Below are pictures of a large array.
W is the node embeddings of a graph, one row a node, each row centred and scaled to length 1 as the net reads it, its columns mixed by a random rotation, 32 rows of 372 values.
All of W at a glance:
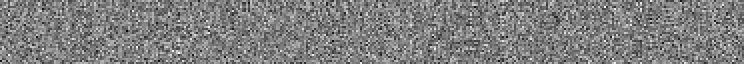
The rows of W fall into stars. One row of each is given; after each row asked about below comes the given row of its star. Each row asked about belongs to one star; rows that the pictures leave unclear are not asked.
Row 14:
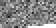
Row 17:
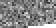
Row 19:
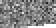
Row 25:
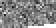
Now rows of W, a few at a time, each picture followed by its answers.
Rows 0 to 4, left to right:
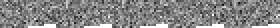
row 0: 25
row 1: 17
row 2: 17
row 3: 25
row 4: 17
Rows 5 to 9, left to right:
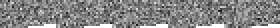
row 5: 17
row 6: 14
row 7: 14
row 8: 25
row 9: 14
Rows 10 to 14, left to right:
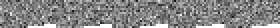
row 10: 25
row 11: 14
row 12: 25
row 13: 14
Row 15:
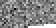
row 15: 17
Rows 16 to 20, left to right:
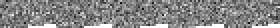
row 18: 19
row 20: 25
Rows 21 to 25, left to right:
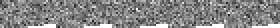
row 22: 25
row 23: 14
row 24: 14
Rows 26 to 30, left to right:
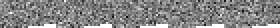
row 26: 25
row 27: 14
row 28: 25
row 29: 19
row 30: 14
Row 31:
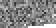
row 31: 17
